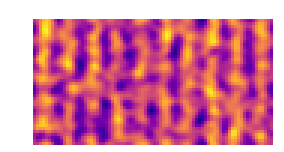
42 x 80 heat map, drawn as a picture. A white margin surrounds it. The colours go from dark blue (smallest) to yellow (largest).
Histogram: bell-shaped. Stripes: upright, repeating 10 times. Slope: none. Average level on the scale: 50%. Lone odd cells: none.
